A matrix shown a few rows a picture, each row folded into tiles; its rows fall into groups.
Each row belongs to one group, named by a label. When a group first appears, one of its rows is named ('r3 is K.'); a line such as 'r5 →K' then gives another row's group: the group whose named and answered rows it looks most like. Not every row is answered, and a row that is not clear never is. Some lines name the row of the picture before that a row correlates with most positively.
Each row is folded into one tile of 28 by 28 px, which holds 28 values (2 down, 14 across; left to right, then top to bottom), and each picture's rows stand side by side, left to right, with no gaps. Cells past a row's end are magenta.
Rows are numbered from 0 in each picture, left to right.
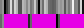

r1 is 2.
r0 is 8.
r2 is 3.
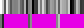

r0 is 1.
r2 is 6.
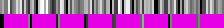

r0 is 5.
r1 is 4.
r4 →2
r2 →2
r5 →6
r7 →8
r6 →2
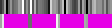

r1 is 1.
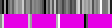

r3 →3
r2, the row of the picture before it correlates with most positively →0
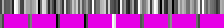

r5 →2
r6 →8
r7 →1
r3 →5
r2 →5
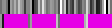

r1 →8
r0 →4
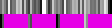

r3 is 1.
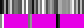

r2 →3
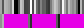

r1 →1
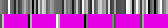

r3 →5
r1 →8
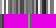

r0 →1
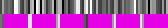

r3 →1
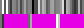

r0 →1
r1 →8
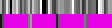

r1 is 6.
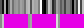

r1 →6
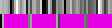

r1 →6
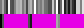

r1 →1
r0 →5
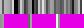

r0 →6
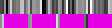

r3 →1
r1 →6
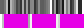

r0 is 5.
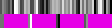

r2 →1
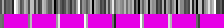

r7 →4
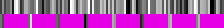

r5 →5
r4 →6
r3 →5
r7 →6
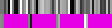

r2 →6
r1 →4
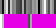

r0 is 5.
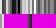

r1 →1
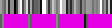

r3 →3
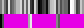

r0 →5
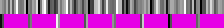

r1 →2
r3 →8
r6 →3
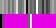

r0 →3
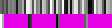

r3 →8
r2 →2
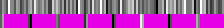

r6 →3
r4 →5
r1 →1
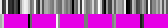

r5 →5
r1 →2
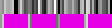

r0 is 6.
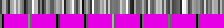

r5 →5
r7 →5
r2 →3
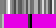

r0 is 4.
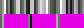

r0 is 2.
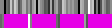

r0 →8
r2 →1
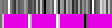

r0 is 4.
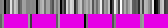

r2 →8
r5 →6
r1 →4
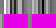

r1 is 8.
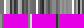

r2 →3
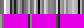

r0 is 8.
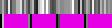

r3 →5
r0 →5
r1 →4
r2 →3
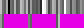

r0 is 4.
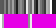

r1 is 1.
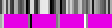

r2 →8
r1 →4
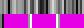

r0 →4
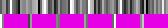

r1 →2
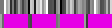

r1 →4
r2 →8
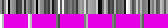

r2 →1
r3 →6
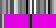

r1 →1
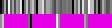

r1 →4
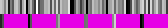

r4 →6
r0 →3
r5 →3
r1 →5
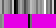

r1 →3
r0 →6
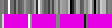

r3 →2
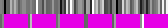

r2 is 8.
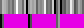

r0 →3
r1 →3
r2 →8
